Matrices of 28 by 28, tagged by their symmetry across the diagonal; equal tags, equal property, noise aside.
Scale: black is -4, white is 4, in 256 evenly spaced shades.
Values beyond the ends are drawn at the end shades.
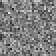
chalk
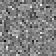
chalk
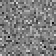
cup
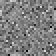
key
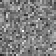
cup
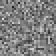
chalk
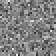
cup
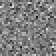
cup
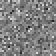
key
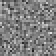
chalk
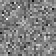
key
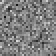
key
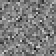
key
